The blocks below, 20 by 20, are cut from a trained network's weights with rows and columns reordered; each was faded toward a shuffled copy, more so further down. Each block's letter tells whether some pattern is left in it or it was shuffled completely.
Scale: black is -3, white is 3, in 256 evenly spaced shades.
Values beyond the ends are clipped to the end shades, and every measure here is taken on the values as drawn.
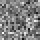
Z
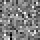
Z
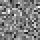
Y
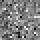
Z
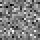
Y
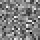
Z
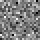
Y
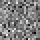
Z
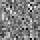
Z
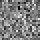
Z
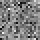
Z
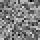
Y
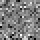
Y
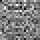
Z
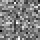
Y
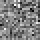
Y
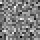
Y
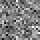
Y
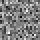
Z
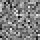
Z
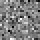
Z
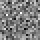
Z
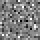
Y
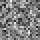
Z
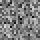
Y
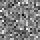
Y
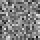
Y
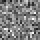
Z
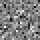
Y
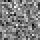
Y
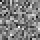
Y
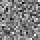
Y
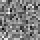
Y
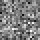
Y
